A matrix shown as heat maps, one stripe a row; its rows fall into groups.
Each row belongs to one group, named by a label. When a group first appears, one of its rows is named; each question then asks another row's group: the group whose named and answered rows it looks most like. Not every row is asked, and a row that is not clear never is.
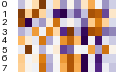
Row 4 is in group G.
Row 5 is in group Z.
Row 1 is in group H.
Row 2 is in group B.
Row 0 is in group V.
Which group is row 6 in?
G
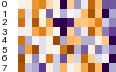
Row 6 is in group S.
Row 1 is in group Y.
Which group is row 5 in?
G
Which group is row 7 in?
Y
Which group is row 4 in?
B
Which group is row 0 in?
V
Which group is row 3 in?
V
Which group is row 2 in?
H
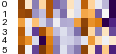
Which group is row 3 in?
S
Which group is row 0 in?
S
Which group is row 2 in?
Y
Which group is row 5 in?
S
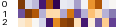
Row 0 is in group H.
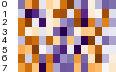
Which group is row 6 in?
H
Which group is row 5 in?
H
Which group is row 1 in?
B
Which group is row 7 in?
H
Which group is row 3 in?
H
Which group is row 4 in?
V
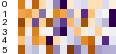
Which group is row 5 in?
S
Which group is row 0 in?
H
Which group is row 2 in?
S
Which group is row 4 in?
Y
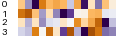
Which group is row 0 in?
B
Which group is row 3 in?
V
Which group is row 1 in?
H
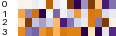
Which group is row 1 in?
H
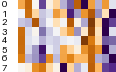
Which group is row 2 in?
V
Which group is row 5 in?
Y
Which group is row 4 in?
Y
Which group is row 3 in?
Y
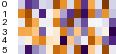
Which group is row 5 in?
B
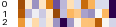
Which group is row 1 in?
B
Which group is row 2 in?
H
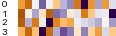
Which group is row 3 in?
H
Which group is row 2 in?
G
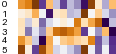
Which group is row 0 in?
H
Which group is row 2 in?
Y
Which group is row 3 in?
B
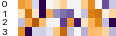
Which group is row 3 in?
B
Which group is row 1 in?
H
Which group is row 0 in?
Y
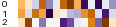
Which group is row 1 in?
Y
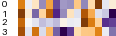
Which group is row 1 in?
S
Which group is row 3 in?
H
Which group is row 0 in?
H
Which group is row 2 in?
Y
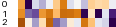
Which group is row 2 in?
S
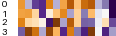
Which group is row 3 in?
V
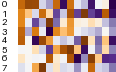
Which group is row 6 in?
V
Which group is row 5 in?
G
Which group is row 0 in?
G
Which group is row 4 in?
S
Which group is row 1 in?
S
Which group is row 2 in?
S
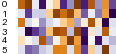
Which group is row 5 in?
B
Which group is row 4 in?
G
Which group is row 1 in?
B
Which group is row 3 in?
B
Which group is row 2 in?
Y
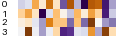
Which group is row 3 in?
Z
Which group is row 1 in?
Y
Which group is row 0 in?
V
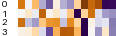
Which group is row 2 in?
B
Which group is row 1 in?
V
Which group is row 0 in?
Y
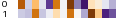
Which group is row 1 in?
V
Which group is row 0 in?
G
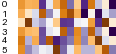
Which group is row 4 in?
H
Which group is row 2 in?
Z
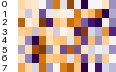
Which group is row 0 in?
G
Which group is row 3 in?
S
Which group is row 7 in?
G
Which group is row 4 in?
B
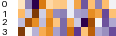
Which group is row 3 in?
S
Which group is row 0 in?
B
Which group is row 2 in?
V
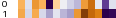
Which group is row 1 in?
Y
